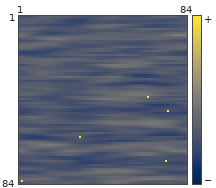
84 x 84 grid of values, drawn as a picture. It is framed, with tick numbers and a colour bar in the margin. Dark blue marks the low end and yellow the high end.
No overall slope runs across the table. The grain runs across in streaks. On average the colour sits 30% of the way up the scale. There are five isolated cells, each far higher than the cells round it. Horizontal stripes repeat 6 times down the table.
